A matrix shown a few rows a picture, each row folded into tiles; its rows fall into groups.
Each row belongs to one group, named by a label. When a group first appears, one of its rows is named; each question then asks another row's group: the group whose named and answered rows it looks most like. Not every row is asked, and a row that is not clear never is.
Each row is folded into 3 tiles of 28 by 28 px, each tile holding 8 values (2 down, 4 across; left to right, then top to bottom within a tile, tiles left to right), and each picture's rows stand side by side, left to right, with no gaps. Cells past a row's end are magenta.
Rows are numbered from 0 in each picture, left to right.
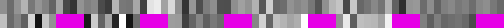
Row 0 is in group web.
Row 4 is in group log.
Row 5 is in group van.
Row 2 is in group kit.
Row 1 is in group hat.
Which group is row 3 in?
log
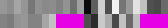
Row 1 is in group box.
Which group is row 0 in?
log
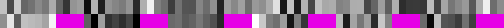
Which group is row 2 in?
van
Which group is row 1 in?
van
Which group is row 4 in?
web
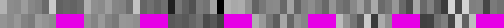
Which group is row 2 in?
van
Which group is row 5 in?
box
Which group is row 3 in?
web
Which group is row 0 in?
log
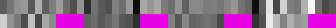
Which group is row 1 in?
van
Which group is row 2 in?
van
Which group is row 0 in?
web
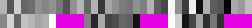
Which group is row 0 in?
log
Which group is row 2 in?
kit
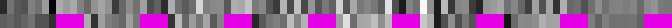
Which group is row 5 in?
kit
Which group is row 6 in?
box
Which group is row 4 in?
log
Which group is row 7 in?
van
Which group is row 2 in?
hat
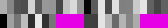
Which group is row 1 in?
box
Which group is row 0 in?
hat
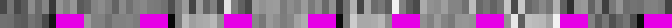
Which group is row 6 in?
log
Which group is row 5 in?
log
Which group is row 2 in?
box
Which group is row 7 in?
van
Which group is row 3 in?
log
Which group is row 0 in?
van
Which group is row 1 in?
web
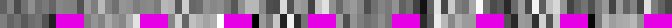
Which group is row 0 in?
van
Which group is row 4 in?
web
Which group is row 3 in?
hat
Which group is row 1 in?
log
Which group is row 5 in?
box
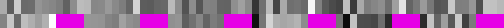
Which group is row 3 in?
box
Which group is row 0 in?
log
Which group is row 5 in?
hat
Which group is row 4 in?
van
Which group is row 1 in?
log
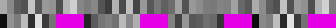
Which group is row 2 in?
van
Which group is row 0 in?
hat
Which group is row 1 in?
box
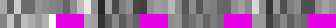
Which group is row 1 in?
kit
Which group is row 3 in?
kit
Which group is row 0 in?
log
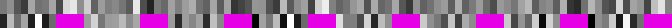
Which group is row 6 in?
web
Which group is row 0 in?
hat
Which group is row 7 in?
hat
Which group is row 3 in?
hat
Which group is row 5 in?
web
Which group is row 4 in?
web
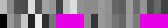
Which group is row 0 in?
hat
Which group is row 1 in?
web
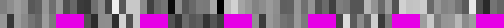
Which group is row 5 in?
log
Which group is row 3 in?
web
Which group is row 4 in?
hat
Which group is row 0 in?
web
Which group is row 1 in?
box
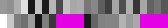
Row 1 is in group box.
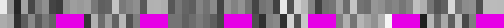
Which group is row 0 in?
kit
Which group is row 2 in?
van
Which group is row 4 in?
log
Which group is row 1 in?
hat
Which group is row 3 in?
box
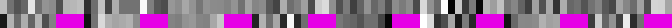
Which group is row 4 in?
van
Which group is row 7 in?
hat
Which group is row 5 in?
kit
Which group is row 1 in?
box
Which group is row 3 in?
hat
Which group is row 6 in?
box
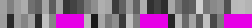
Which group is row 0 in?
web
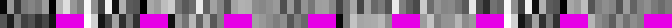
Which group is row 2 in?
hat
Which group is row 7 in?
web
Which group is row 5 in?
log
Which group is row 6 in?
kit
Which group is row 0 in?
van
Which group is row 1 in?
kit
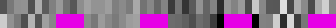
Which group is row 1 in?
log
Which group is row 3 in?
hat
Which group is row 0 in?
web
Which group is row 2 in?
van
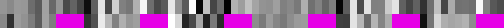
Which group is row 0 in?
web
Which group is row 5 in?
box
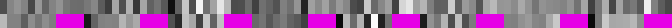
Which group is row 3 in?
van
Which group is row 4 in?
hat
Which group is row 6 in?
log
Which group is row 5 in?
hat
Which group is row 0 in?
web
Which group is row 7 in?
box
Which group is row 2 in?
box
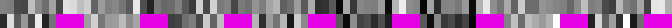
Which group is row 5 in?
van
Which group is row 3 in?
web
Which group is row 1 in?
log
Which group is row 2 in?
box
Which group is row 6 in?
log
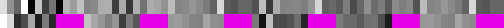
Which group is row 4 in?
van
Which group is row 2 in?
log
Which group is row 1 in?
kit
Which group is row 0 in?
kit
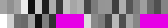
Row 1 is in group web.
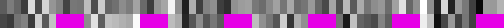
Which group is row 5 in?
kit
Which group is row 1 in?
log
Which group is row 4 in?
van
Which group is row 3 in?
web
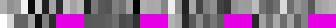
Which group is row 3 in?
hat
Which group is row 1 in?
van
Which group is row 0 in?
kit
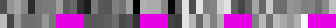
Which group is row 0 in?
web
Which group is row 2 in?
box
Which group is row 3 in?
log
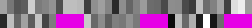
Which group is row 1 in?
web
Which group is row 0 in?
hat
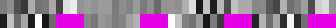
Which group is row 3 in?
hat
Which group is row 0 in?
hat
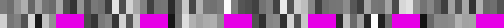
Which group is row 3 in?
box
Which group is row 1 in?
box
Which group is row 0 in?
web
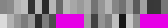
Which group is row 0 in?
kit
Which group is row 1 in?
web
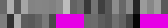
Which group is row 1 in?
van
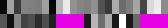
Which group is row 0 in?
van
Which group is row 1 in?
hat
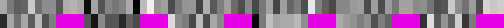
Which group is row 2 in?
web
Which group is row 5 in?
hat
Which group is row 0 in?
hat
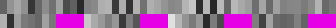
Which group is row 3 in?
van
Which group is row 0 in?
web
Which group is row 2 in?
kit
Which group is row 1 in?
kit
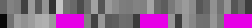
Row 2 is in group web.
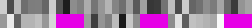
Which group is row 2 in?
log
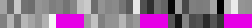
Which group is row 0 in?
log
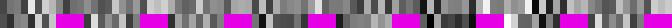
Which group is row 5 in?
van
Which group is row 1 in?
hat
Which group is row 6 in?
kit
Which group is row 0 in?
box
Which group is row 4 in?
box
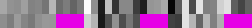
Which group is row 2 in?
box
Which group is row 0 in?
log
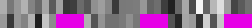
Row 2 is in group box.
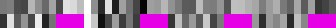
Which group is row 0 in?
hat
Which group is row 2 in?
hat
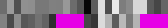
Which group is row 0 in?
van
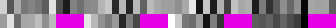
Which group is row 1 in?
kit
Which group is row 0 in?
log
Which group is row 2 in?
kit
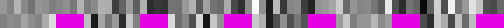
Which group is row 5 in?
box
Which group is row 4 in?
log
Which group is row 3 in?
kit
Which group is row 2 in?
web
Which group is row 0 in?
log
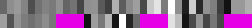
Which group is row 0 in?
web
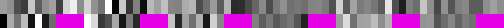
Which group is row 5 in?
kit
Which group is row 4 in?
log
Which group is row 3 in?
van
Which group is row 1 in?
kit
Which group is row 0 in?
hat
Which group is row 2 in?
web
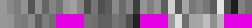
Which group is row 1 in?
van
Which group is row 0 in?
kit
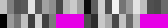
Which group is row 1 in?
box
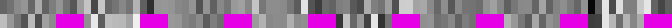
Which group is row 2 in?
kit
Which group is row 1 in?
log
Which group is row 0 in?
web
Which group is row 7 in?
box
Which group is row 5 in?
kit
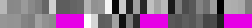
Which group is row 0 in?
log
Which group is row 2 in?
van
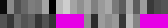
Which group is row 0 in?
van
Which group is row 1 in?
web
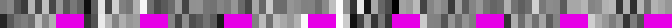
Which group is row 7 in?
kit
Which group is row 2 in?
van
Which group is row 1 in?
box
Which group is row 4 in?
kit
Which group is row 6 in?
hat
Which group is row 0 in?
box
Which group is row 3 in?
log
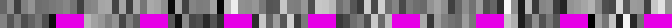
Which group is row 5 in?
web
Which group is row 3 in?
hat
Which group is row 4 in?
box
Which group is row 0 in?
van
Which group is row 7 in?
hat
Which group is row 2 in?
van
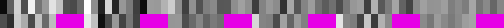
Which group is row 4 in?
web
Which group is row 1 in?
kit
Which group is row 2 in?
kit
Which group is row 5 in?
log
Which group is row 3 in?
web
